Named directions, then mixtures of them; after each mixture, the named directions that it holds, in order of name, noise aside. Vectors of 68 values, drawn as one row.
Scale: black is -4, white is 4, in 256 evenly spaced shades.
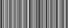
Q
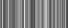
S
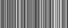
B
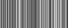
B, S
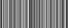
Q, S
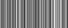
B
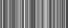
S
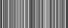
Q, S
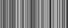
B, S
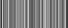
Q, S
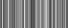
S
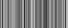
S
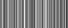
B, S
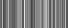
S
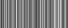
B, Q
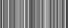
Q, S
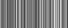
B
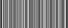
Q, S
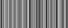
Q
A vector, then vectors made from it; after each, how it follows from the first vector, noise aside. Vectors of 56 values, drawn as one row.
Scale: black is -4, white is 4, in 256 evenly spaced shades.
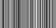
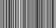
reversed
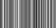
negated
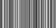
negated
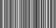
negated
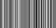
negated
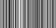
reversed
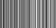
sign-scrambled
